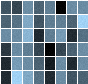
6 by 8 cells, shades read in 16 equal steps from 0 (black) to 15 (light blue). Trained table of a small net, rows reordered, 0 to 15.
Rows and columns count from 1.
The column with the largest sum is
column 3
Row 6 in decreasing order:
15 12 10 8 7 6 3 3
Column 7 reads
10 7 3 7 3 6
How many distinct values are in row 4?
6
